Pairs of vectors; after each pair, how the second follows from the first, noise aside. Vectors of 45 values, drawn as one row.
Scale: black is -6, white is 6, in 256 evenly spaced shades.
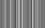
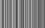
shuffled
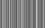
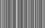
wrapped around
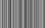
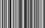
scaled up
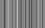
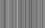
shrunk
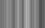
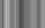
wrapped around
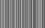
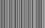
negated
